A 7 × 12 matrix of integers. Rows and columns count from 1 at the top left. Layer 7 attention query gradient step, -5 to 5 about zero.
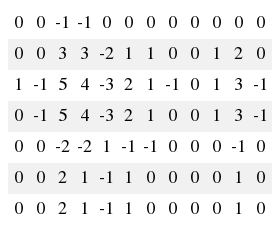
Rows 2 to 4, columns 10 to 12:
1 2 0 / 1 3 -1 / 1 3 -1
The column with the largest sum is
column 3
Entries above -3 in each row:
12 12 11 11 12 12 12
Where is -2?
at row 2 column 5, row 5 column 3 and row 5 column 4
